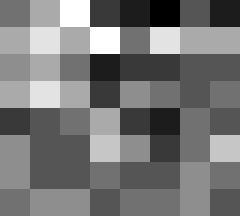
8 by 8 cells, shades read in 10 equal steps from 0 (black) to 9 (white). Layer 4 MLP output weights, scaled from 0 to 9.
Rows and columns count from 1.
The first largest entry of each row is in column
3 4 2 2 4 4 1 2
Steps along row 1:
up up down down down up down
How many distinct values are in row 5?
5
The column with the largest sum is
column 2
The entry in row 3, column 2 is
6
